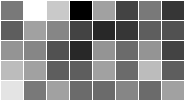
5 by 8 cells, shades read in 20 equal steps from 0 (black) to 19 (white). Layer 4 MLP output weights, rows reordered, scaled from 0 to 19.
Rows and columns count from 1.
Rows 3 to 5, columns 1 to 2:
11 10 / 14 12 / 17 9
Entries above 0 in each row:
7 8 8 8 8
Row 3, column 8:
5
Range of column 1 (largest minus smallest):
10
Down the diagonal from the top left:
9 12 6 7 8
